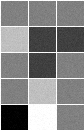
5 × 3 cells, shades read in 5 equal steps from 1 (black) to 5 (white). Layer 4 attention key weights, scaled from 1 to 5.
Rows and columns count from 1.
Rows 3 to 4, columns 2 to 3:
2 3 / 4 3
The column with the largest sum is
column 2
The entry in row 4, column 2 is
4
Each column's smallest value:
1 2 2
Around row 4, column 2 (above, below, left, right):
2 5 3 3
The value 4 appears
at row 2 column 1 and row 4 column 2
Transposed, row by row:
3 4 3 3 1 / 3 2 2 4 5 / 3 2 3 3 3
